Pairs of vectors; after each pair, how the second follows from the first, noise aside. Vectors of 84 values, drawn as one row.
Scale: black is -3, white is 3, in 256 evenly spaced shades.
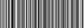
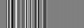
partly zeroed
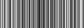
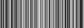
negated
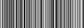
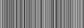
shrunk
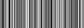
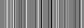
partly zeroed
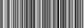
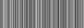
shrunk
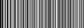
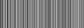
shrunk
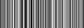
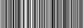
negated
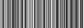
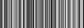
negated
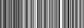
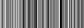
negated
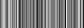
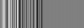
partly zeroed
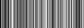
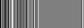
partly zeroed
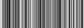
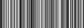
negated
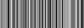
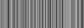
shrunk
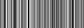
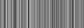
shrunk
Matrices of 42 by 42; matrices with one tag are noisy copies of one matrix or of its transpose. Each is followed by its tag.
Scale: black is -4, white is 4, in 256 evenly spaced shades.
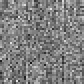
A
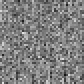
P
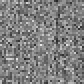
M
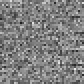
P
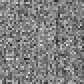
M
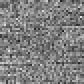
A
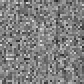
M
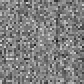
M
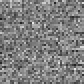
P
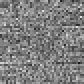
A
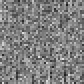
P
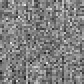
A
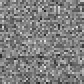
M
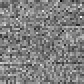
A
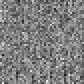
P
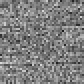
A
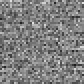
P
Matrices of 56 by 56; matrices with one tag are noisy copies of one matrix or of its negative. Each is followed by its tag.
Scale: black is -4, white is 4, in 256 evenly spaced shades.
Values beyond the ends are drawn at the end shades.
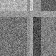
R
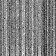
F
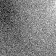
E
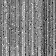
F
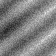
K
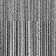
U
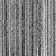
F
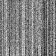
F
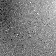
E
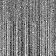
U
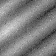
K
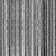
F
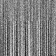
U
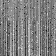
U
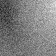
E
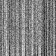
F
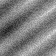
K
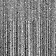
U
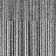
U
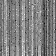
F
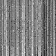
F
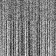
U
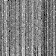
F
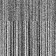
U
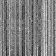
F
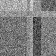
R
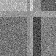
R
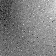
E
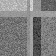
R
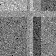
R
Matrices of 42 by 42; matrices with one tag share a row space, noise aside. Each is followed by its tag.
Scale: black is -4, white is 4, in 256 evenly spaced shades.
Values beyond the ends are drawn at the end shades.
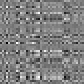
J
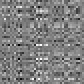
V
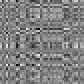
J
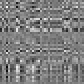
J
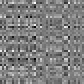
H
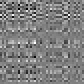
H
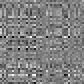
H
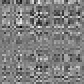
V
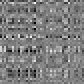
H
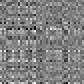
H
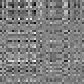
H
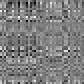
H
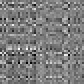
H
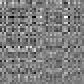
H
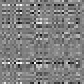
V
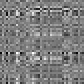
J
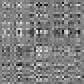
V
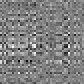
H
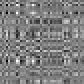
J
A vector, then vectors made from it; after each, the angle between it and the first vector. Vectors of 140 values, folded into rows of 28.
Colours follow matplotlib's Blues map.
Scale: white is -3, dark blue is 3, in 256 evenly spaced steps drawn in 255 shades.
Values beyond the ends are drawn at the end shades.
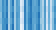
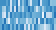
orthogonal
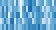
partly aligned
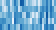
partly opposed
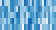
partly aligned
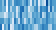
partly opposed
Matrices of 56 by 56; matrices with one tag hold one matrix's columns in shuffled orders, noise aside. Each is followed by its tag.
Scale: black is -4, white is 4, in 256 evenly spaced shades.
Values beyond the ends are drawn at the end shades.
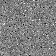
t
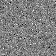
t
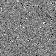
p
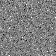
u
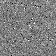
p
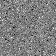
u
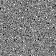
u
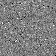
p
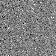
u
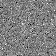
t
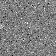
p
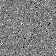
t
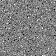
u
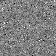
p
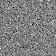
t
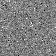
p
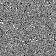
p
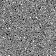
u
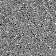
t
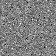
t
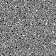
t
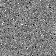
t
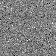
p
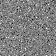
u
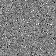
t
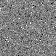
p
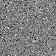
u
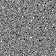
u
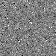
p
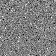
u
